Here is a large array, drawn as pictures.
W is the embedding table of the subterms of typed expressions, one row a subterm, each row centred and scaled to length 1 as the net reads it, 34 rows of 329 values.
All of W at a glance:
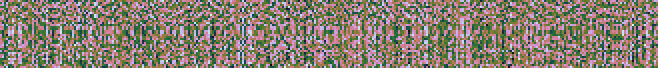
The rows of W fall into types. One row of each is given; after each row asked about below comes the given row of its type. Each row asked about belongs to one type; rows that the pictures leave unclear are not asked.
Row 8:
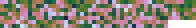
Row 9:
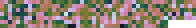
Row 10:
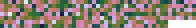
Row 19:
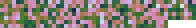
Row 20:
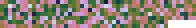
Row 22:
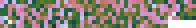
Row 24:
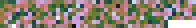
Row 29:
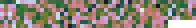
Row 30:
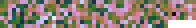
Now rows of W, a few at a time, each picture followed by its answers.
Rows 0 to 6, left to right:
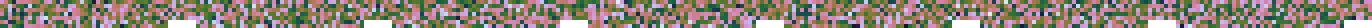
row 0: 9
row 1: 24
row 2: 8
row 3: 29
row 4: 9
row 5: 10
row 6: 24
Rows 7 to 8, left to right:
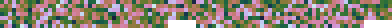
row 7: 30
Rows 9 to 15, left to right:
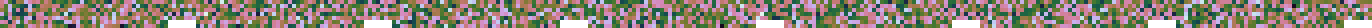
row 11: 19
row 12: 22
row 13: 20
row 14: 20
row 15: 30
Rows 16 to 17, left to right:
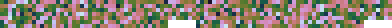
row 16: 30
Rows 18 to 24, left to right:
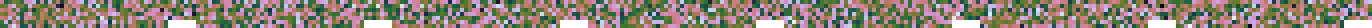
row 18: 19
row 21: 20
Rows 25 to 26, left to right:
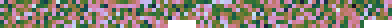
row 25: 8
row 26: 29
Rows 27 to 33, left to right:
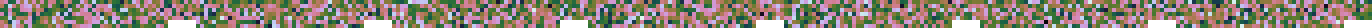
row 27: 20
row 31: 30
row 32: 10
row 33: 22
